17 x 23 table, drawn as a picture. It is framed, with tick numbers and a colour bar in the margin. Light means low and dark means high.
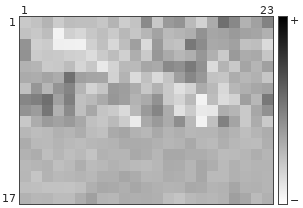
Ninth with the lowest average: top left. Seam: horizontal, 60% of the way down, the bottom part calmer. Average level on the scale: 30%. Mirror symmetry: none.
